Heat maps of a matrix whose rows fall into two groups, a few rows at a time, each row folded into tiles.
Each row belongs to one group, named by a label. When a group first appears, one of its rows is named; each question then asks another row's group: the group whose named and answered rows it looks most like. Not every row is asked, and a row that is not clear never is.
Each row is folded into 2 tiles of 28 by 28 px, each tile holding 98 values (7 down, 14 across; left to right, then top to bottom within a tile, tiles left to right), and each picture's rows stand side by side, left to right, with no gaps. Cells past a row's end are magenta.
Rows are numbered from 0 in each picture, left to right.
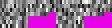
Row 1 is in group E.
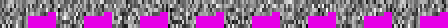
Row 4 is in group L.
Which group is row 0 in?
E
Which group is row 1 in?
L
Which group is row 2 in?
E
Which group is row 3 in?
L
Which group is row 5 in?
L
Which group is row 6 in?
E
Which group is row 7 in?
E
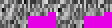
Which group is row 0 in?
L
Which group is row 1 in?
L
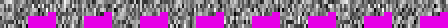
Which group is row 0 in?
L
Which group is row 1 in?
E
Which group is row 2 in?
L
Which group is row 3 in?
E
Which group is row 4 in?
E
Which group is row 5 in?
L
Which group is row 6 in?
L
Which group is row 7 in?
E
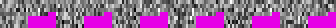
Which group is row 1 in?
L
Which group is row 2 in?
L
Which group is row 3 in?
E
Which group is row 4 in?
L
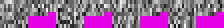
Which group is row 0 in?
L
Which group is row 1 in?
L
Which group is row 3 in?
E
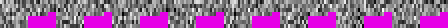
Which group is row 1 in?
L
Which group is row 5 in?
L
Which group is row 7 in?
L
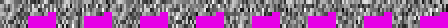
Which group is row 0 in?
L
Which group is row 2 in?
L
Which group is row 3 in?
L
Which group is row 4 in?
E
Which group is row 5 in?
E
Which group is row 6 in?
E
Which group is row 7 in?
E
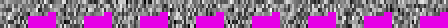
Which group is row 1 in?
L
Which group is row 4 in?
L
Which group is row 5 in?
L
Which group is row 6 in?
E
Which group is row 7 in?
E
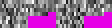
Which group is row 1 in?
L
